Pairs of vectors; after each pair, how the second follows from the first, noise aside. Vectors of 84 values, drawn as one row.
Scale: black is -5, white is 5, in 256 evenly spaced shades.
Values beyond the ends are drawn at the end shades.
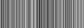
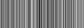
copied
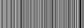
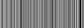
copied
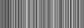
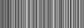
copied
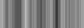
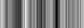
scaled up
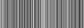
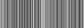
copied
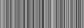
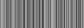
copied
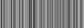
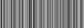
copied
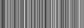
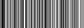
scaled up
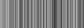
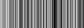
scaled up
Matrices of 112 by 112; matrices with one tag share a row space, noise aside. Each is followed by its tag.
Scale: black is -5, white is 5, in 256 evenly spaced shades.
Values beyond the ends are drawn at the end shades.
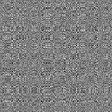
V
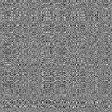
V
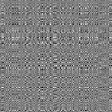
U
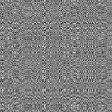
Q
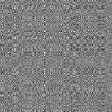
Q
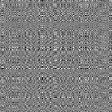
U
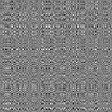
V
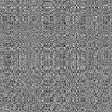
V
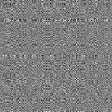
V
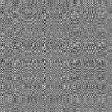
Q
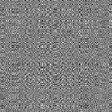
U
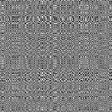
U
